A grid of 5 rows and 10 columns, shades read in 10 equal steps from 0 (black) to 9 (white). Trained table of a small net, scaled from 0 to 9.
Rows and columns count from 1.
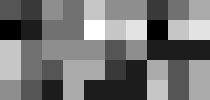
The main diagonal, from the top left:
3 1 5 6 1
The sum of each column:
22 14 18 25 28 18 20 16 18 27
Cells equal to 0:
2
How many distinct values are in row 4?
6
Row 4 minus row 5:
2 1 2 0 5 1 0 -1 0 0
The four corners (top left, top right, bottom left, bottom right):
3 6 5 6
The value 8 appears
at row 2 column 7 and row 2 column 10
